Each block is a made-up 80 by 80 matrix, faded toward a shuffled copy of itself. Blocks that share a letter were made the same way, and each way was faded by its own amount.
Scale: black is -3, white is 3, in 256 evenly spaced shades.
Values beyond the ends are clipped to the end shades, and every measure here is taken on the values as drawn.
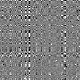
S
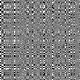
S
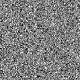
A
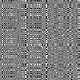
S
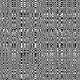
S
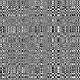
S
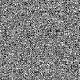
A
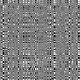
S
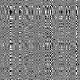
S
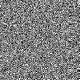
A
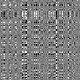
S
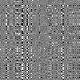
S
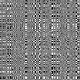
S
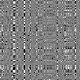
S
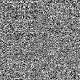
A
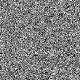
A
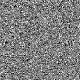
A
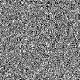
A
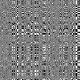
S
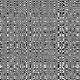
S
